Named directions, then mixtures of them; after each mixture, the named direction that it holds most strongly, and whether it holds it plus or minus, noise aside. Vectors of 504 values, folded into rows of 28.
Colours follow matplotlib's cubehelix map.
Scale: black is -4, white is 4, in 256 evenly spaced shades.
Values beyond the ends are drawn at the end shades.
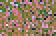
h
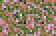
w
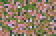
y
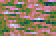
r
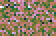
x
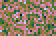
w, minus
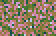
y, plus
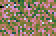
x, minus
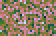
w, minus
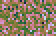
w, plus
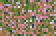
y, plus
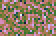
w, plus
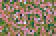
w, minus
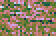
x, plus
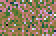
h, minus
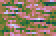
r, plus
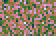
w, minus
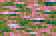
r, plus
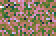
x, plus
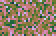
y, minus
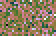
h, minus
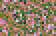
w, plus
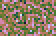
w, plus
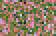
w, plus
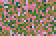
y, minus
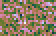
w, minus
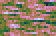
r, plus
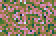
w, minus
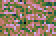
w, plus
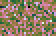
x, minus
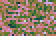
y, minus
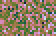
w, plus
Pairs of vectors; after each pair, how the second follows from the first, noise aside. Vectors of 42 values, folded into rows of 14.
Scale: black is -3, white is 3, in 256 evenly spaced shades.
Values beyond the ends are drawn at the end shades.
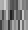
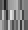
negated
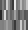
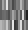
reversed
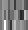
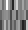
wrapped around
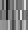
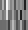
negated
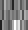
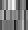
reversed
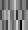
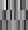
reversed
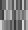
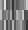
reversed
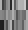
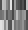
negated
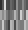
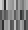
negated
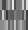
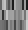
negated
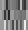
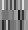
reversed
